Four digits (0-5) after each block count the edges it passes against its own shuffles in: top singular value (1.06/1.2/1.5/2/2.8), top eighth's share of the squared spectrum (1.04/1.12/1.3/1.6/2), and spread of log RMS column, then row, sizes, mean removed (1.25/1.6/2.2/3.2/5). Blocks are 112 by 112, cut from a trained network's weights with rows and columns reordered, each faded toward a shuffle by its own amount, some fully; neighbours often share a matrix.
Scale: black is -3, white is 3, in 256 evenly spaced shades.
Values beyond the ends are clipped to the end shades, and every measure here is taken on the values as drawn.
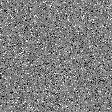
0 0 0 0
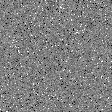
0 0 0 0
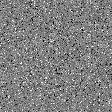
2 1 0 0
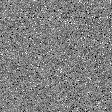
1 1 0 1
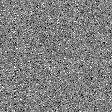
2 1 0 0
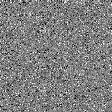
3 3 1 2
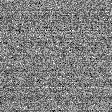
3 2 0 1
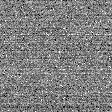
3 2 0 1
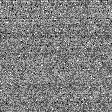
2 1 0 0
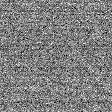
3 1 0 0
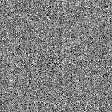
3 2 0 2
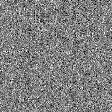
3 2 0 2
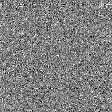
3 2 0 2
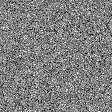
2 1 0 0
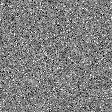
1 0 0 0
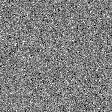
0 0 0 0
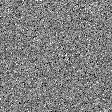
1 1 0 0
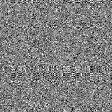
4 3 1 2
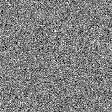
3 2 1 1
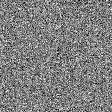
2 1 0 0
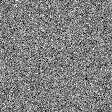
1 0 0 0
